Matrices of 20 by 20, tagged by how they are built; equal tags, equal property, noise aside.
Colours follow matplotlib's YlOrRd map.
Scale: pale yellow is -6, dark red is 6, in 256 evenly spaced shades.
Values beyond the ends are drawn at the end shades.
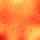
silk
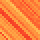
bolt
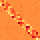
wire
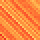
bolt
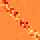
wire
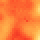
silk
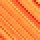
bolt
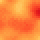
silk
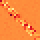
wire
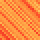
bolt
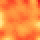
silk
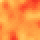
silk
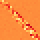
wire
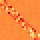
wire
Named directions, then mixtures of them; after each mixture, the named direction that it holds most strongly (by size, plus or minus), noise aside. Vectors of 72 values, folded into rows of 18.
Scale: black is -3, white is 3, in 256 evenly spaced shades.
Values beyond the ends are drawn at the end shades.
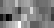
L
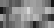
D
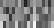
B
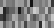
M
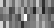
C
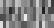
C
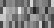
M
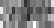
D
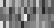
C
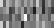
C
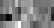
L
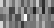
C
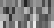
B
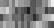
D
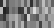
M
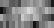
D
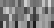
B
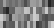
B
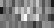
D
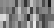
B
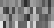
B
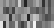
B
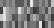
M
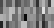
C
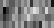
M
